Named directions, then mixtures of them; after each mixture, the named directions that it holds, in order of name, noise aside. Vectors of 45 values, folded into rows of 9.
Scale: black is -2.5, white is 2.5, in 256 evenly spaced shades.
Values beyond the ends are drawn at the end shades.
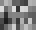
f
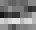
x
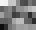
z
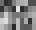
f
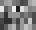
f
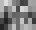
f, z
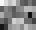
z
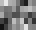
f, z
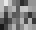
f, z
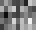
f, x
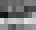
x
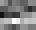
x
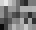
f, z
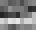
x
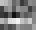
x, z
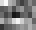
x, z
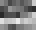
x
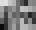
f, z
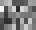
f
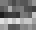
x
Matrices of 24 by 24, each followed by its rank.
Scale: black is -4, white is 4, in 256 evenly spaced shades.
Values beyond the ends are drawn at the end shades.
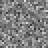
full rank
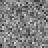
full rank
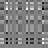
one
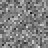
full rank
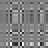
one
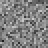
full rank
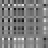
one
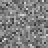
full rank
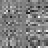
three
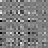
two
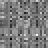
three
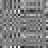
two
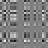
one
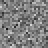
full rank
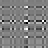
one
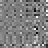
three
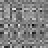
three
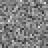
full rank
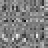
three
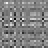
two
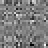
three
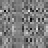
three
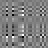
one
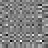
two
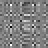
two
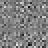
three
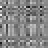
two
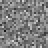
full rank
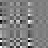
one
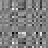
two
